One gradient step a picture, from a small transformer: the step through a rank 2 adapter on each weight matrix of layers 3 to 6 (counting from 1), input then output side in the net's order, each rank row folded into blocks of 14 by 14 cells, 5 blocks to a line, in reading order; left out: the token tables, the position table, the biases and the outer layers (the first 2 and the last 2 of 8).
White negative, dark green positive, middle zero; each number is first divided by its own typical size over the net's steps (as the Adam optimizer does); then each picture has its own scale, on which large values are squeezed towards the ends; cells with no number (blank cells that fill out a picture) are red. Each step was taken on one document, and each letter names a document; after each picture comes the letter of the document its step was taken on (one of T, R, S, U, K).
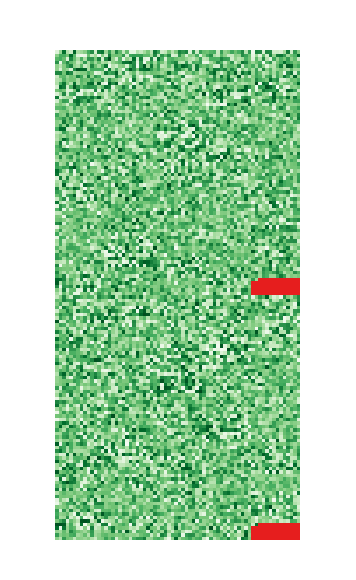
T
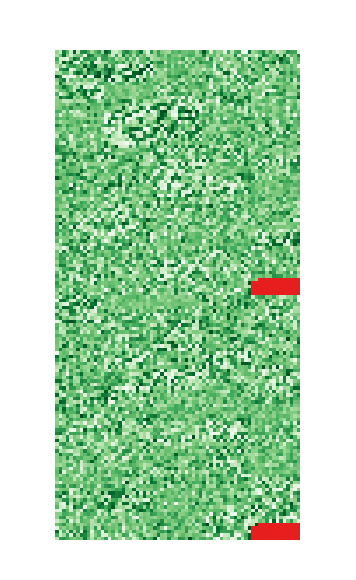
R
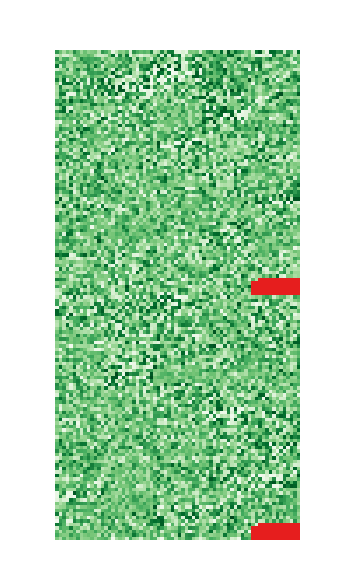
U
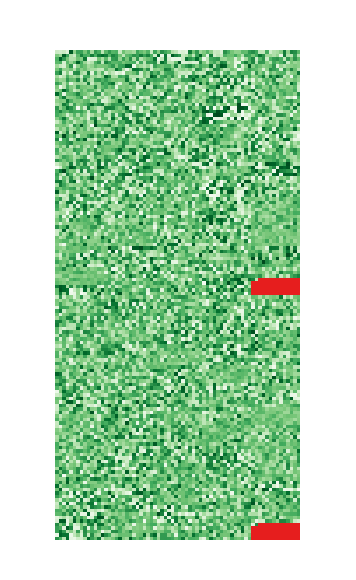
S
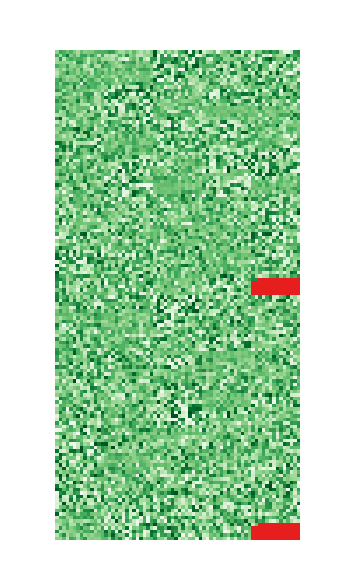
T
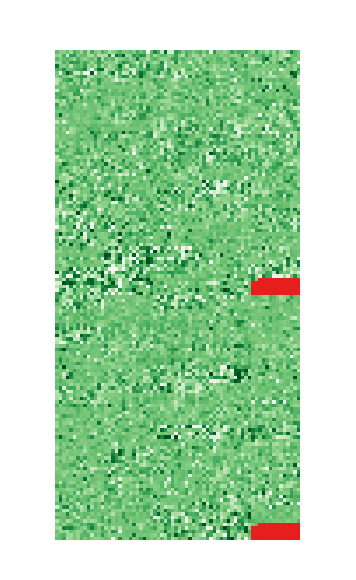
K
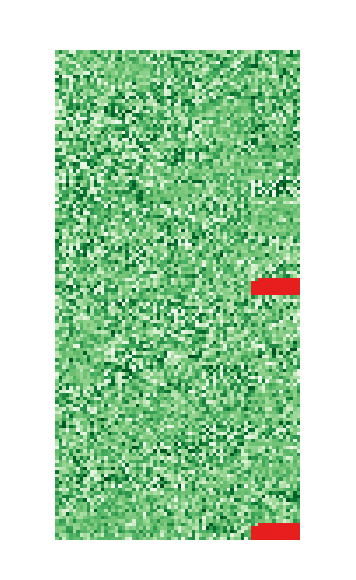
S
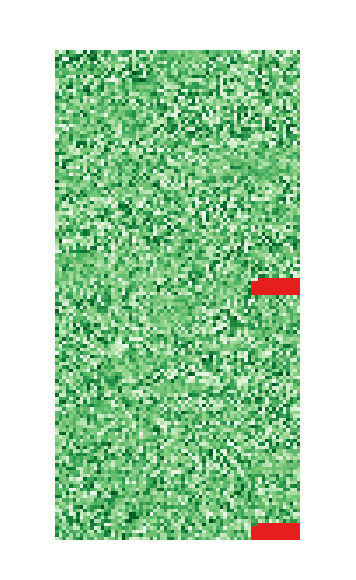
R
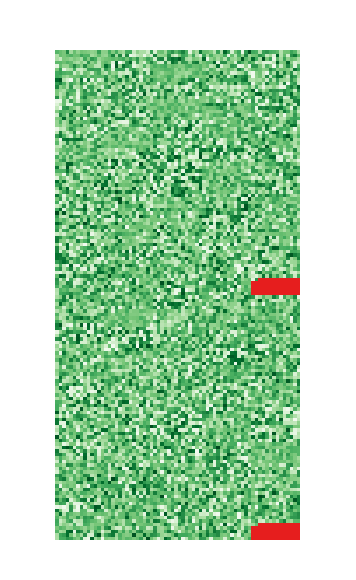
S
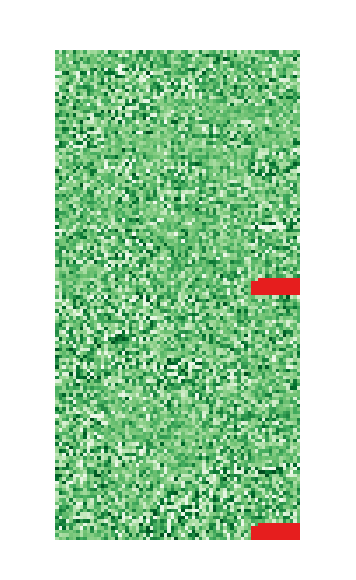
T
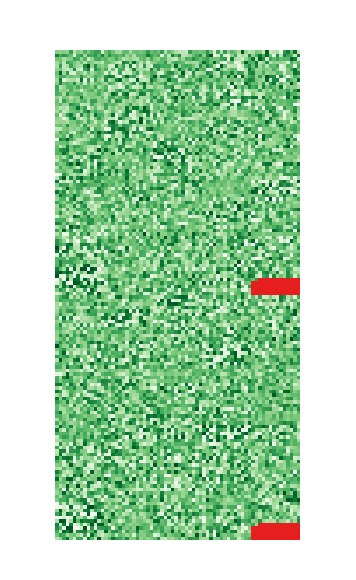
S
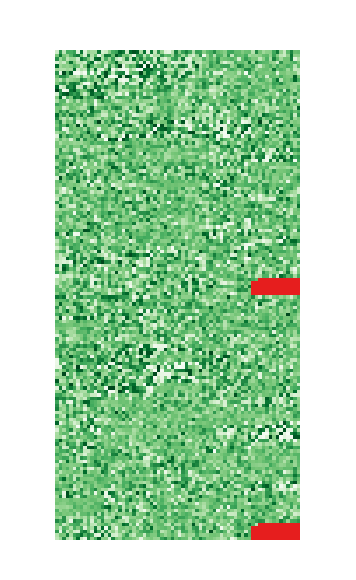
U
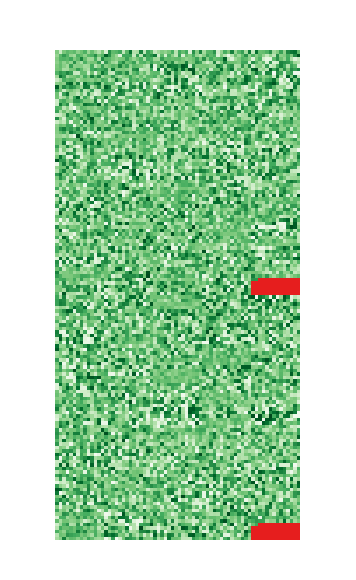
T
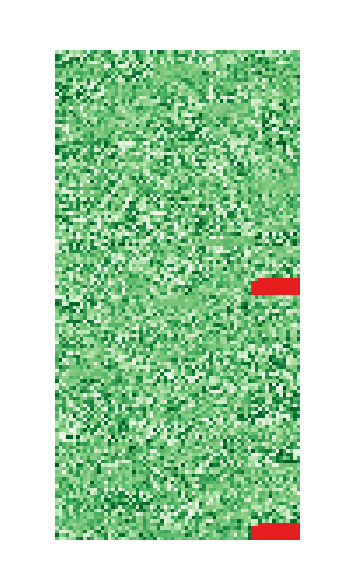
R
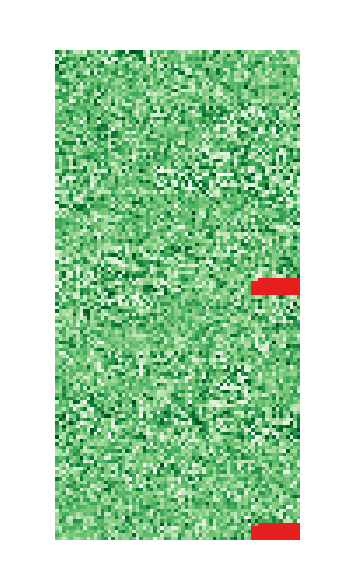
U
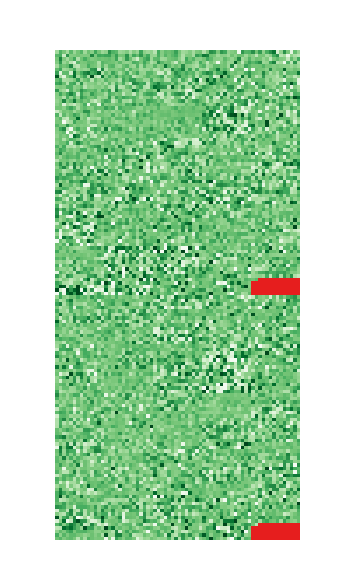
K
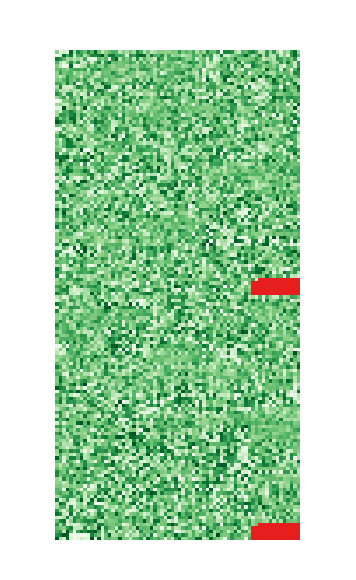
S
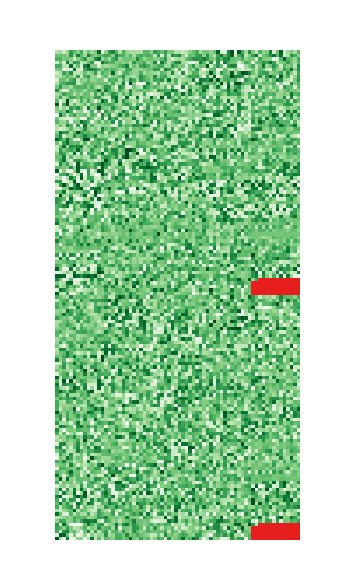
S
